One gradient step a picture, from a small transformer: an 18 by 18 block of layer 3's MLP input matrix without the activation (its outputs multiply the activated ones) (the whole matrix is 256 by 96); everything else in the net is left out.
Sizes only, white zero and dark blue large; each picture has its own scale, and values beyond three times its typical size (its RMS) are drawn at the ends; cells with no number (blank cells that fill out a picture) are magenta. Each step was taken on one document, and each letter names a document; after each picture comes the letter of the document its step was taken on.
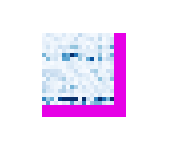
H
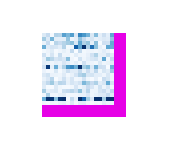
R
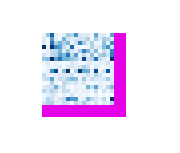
R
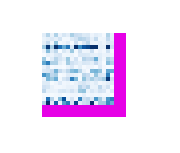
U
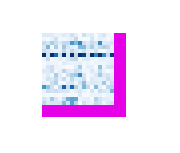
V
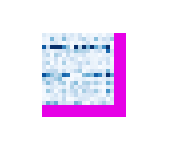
U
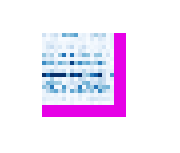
V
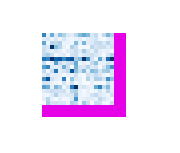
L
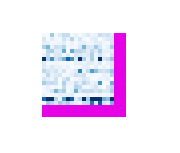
H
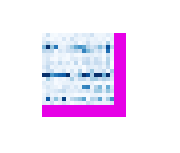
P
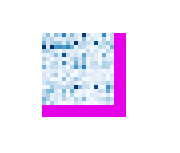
L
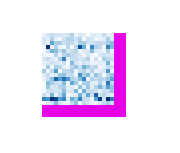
R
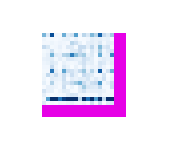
H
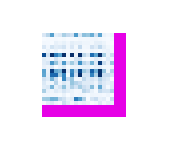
V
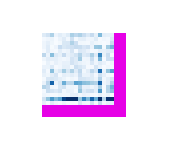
H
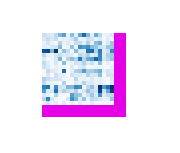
P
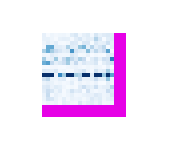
U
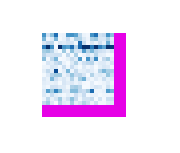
L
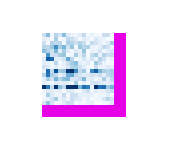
L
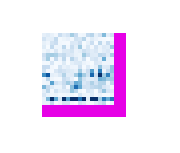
H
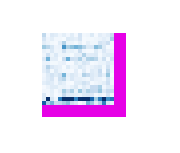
P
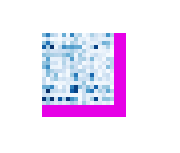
L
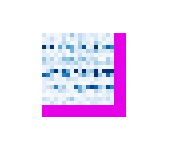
U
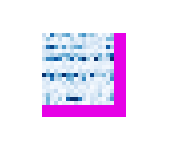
R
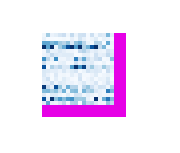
L
